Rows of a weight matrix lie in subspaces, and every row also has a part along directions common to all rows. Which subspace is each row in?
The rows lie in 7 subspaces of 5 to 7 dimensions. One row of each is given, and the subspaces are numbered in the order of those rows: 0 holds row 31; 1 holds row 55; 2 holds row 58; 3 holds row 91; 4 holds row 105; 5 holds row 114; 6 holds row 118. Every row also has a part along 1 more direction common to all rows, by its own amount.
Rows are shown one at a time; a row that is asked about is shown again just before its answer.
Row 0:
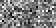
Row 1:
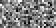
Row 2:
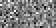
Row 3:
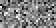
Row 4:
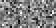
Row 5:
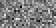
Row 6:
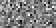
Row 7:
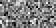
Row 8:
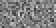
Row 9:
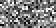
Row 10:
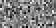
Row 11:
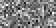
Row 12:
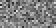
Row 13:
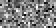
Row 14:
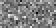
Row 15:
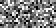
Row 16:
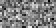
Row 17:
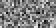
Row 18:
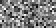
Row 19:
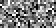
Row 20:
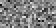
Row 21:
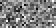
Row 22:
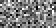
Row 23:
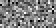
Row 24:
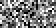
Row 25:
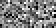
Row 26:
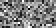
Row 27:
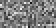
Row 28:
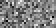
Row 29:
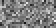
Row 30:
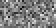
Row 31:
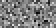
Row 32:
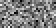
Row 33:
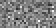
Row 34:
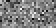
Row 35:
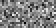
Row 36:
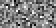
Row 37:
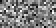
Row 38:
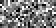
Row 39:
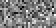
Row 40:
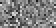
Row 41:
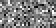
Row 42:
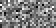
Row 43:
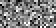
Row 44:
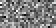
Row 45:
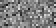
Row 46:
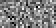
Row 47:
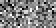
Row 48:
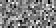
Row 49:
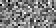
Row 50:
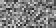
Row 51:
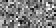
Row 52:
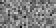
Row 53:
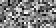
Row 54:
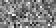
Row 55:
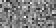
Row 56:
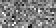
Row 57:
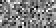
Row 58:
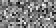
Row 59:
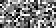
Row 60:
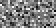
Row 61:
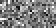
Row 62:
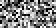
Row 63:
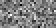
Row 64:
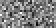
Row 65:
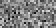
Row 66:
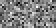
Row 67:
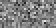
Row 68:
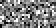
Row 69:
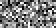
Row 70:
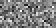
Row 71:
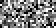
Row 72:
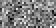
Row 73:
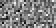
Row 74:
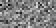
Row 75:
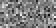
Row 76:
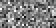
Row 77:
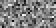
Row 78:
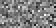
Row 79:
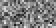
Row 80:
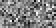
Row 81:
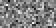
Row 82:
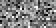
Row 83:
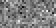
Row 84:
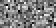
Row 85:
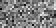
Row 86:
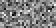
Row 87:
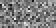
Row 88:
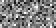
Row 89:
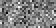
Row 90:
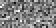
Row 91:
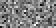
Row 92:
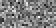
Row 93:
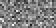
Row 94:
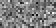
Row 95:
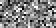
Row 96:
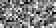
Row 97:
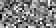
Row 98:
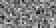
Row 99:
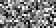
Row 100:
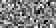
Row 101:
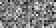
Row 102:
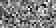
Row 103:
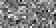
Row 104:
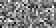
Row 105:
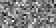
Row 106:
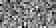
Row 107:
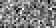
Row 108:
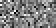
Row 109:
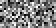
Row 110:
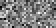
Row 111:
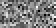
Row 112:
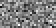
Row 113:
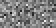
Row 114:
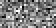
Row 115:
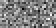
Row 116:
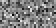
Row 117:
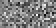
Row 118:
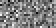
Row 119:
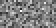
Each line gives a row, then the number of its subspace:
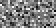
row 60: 4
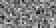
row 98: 0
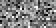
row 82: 5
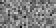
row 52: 1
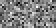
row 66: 6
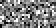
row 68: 0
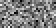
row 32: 6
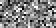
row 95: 2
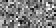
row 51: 0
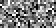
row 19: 0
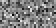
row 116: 2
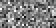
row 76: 5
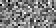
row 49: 0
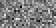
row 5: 5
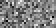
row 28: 6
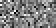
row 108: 6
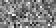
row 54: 0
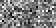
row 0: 6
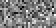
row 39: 1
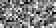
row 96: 2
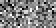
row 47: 6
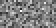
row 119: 6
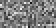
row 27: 1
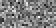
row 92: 4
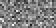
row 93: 4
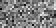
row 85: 2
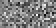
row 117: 2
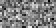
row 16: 0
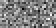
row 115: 2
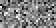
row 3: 0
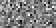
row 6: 0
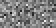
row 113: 4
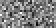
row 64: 6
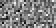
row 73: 5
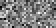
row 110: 5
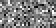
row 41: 5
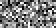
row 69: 2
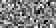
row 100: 0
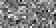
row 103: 1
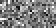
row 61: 5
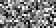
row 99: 3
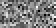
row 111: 3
